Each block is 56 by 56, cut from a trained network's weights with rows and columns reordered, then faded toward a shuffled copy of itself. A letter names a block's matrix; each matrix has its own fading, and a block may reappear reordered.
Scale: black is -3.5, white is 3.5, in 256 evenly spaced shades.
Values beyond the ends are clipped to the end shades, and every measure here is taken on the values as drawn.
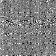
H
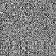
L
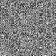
L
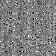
H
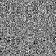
L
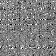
H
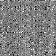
H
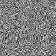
L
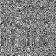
L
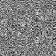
L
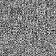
L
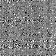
H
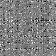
H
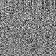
L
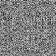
L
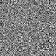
L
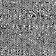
H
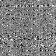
H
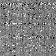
H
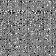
H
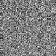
L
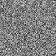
L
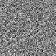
L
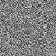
L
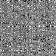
H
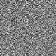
L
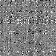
H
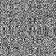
L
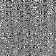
H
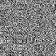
L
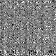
H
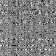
H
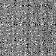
H
